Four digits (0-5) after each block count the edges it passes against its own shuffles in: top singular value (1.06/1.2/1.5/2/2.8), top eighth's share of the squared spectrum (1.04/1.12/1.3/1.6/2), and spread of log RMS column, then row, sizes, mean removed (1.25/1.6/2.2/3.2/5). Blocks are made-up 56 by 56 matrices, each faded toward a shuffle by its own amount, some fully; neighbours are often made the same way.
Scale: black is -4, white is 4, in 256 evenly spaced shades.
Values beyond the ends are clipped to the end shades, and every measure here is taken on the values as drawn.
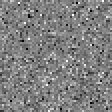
1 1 0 0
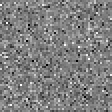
2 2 0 0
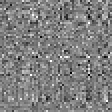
4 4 2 2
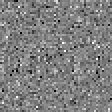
3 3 1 1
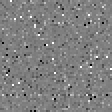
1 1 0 0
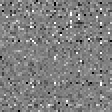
2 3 2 2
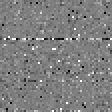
3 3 0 1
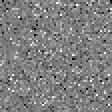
0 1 0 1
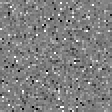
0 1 0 0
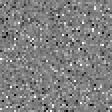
0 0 0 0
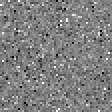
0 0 0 0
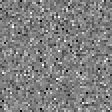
0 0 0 0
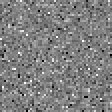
2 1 0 0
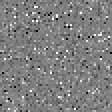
0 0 0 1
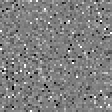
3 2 0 0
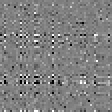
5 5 2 3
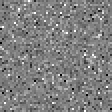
0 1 1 0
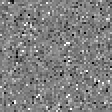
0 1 0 0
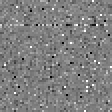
3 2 0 1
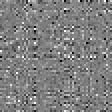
4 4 3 2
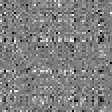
4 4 2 3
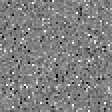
0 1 1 0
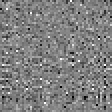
4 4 2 2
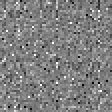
3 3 1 0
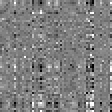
5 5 3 2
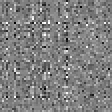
4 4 3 2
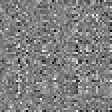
4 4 3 2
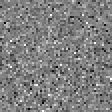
0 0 0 0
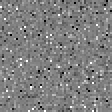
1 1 0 0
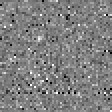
3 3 0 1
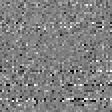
3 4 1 3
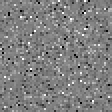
0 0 0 0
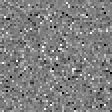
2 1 0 1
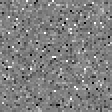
0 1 0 0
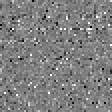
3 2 0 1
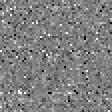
2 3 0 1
